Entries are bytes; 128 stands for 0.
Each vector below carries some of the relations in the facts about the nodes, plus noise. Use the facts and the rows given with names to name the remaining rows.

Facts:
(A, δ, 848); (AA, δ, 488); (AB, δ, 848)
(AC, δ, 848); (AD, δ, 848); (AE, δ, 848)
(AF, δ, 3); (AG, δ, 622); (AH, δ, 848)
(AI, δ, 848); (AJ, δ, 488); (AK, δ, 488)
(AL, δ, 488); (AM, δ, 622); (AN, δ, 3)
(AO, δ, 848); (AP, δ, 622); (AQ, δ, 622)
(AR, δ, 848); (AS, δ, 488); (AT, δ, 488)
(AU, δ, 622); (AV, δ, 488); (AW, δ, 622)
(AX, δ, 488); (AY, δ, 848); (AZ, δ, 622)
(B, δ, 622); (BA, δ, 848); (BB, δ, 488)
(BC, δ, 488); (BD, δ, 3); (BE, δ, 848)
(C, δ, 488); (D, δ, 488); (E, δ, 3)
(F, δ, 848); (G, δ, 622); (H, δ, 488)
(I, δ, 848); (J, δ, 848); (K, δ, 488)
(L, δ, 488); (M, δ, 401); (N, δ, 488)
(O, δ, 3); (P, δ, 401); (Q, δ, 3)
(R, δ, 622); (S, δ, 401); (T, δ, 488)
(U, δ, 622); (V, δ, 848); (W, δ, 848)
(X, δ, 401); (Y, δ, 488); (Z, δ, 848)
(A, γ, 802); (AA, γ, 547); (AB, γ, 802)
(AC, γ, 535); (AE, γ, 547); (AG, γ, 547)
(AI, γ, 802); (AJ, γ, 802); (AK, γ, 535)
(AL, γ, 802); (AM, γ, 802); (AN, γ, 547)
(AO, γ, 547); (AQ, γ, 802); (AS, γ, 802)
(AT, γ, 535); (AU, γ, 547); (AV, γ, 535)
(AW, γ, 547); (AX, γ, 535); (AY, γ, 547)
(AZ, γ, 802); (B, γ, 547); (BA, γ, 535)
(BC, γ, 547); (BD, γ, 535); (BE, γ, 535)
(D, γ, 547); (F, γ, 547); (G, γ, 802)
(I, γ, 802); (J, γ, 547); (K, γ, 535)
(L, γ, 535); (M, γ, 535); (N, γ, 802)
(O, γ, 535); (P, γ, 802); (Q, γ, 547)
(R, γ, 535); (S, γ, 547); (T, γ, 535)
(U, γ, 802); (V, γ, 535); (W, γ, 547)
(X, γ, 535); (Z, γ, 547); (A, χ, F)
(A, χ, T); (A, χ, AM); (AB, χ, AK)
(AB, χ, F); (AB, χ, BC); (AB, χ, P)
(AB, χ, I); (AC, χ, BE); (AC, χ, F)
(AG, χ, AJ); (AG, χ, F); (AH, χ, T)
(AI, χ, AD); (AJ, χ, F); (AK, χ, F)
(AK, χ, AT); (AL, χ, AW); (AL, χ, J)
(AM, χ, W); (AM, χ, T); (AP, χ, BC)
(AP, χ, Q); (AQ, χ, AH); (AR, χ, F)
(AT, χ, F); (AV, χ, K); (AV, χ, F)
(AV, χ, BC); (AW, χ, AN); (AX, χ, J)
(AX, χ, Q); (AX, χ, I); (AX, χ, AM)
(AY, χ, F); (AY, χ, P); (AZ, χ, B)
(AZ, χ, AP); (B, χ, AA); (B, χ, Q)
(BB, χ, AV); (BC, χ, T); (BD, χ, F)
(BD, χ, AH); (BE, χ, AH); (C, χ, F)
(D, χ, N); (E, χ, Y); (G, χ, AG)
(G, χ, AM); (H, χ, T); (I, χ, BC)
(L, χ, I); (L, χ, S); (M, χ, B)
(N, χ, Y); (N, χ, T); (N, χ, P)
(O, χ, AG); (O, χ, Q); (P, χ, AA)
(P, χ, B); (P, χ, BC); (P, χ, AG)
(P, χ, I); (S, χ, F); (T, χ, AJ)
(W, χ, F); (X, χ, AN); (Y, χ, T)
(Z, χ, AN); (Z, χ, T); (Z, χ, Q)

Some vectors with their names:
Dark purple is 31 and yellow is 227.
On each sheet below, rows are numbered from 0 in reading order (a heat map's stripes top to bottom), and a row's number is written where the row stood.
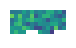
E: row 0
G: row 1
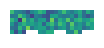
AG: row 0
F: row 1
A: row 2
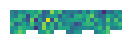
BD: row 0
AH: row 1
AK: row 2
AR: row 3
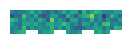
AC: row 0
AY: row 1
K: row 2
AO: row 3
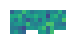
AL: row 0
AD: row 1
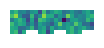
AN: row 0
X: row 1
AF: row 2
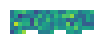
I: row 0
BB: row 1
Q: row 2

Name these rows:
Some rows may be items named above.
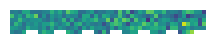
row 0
BB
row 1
AI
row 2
AU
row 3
AJ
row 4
S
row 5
Z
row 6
I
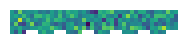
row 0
T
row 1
E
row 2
AP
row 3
P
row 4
O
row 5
M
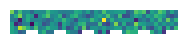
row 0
B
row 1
AZ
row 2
G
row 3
T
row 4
BE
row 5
AM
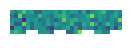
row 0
AQ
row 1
AS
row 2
AV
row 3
U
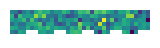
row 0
C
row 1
Q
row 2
BE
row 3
BC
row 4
AW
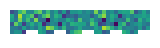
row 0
N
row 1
B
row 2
AB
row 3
B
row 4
R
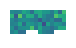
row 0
D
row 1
AA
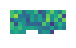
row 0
Q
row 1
N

